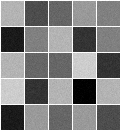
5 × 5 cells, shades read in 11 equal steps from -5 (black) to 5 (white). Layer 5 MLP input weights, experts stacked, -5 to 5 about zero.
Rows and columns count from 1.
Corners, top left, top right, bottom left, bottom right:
2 0 -4 -2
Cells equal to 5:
0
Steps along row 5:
up down up down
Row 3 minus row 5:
6 -2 0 2 -1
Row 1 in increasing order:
-2 -1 0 1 2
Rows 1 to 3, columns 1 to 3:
2 -2 -1 / -4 0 2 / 2 -1 -1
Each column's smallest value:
-4 -3 -1 -5 -3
